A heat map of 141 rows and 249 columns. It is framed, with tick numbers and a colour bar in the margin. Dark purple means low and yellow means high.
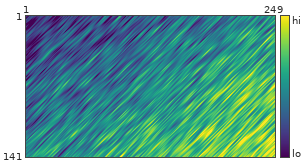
There is an overall slope up to the bottom right. The grain runs diagonally up to the right. The values follow a bell shape. The halves do not mirror each other. The ninth with the highest average is the bottom right.
